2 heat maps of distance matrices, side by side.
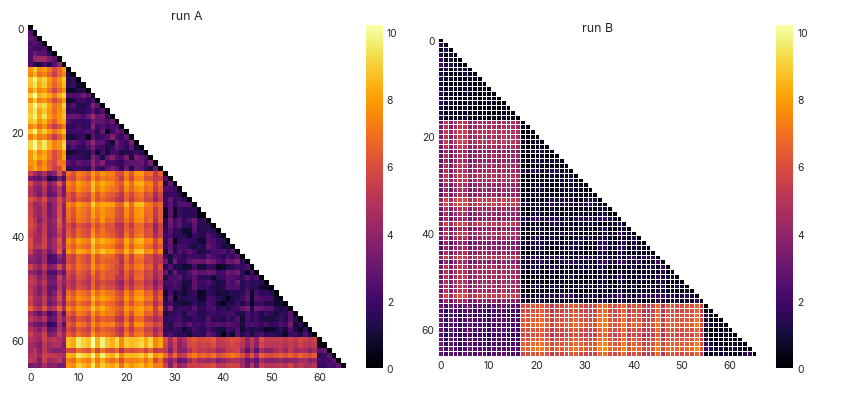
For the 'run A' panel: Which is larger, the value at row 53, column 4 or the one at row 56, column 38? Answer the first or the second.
the first
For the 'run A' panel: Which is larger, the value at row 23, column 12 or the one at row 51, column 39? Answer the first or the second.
the first
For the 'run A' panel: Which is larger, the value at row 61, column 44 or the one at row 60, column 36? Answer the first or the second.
the second
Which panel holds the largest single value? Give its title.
run A
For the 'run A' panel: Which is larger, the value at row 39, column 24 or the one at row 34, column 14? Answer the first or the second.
the second
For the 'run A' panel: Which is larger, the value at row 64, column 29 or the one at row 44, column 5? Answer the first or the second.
the first
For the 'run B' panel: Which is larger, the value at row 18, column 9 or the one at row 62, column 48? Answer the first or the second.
the second
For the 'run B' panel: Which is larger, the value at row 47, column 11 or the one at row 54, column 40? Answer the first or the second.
the first
